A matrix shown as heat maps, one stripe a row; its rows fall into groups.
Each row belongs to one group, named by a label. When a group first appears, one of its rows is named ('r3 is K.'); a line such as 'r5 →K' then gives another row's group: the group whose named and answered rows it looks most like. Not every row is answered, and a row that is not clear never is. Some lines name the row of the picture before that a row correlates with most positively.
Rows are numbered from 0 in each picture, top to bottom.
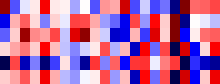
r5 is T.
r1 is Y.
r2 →Y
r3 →T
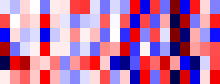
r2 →Y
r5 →T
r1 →T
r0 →Y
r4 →Y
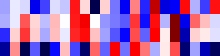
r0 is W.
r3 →Y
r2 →Y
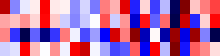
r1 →T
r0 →T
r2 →Y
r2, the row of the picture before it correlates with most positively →3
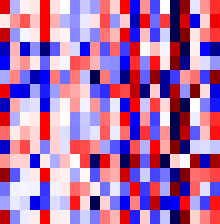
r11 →W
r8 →T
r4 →Y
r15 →T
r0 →T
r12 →T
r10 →Y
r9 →T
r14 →W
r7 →Y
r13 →Y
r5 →W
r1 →T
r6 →Y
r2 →T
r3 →Y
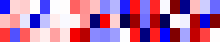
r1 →W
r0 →Y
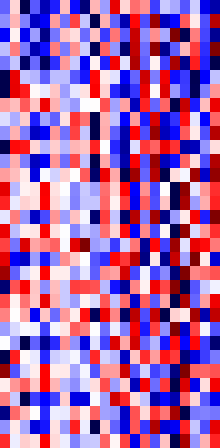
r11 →W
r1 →W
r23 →Y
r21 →T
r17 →Y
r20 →Y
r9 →W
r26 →T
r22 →W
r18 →Y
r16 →T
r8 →W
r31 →T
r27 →T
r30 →W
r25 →Y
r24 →Y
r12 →W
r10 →Y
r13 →T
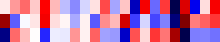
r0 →T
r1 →T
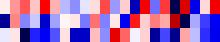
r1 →Y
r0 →T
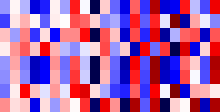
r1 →Y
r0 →W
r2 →W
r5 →W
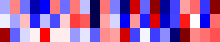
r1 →W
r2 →T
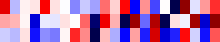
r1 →W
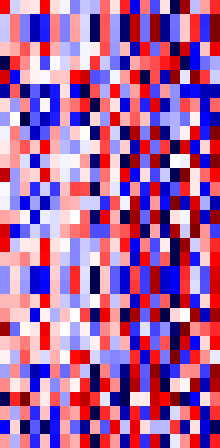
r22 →W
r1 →W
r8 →Y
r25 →Y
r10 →T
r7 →W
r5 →Y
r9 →W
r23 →T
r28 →Y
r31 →W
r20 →W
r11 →W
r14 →Y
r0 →T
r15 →W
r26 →W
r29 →W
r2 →W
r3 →T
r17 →T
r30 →Y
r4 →Y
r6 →Y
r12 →T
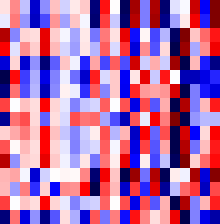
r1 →W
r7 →T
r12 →W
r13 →W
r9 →T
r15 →Y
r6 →Y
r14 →T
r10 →T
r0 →W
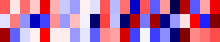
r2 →T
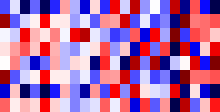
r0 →Y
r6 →Y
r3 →T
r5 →T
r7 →T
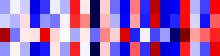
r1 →W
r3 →W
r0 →W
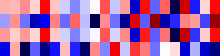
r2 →T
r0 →T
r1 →W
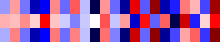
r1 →T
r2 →W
